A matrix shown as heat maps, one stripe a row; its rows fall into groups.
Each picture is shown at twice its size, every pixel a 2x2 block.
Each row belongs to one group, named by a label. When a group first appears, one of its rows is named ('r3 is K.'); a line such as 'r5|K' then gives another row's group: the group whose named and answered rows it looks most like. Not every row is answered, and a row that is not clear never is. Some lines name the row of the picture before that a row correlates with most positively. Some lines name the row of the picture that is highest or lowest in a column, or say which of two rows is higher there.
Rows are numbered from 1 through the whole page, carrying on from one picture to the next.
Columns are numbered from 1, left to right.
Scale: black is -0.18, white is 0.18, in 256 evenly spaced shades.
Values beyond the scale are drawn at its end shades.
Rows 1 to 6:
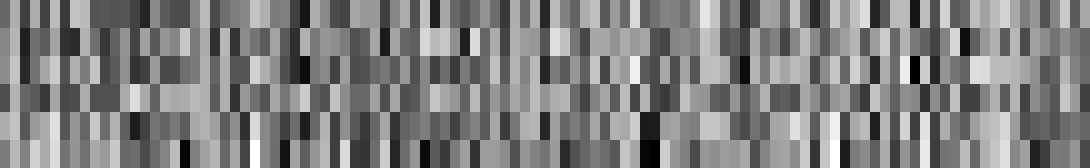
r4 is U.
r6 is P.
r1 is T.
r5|P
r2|U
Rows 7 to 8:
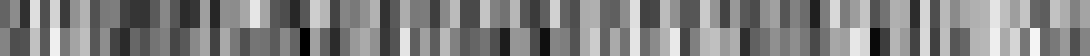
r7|T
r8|T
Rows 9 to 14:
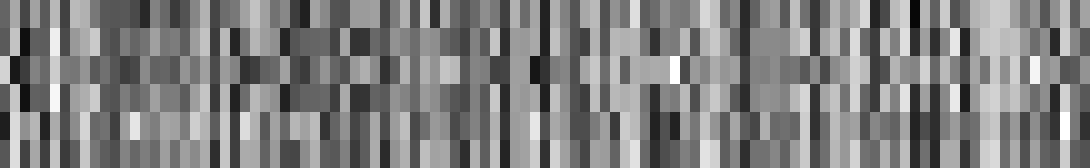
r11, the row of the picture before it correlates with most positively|8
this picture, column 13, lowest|11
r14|U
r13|U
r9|T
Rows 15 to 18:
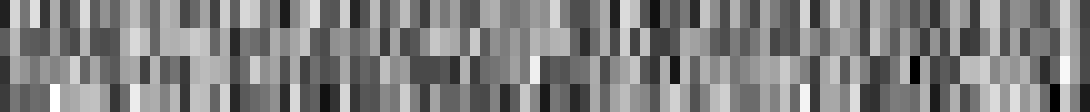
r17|P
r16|U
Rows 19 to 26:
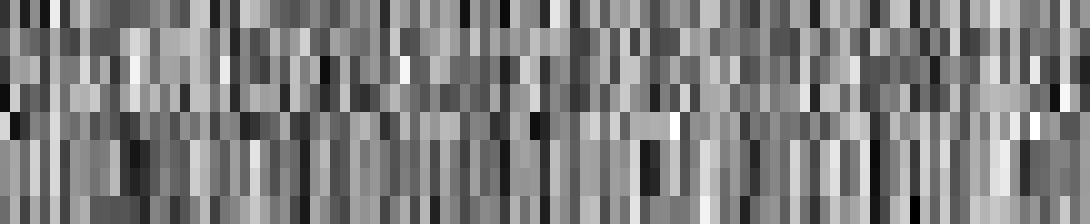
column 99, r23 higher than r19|No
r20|U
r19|T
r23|T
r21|U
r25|T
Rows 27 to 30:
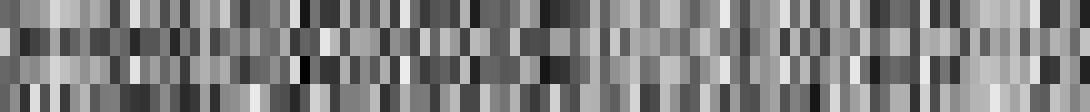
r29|P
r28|T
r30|T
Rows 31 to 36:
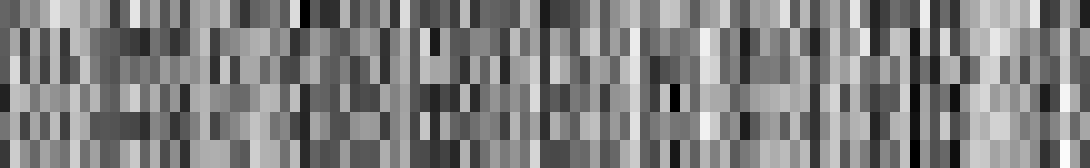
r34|P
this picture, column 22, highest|36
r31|P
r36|P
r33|U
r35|T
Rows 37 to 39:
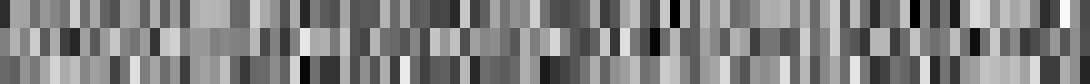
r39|P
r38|U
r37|P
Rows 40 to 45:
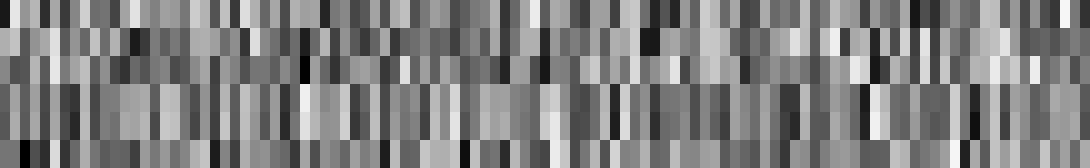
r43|U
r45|T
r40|U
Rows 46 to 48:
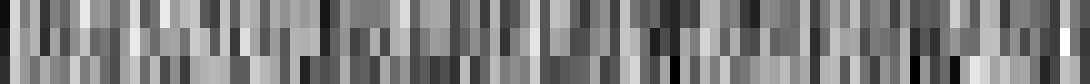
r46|U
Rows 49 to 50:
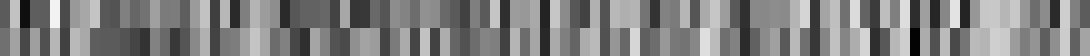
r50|T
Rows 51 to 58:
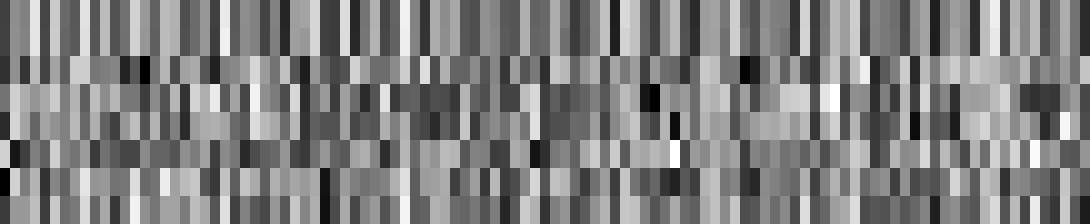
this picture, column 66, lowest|54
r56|T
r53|T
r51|U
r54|P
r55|P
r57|U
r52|U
